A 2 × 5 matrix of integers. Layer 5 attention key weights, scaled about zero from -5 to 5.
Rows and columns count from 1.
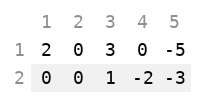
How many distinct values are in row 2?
4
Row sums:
0 -4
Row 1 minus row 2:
2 0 2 2 -2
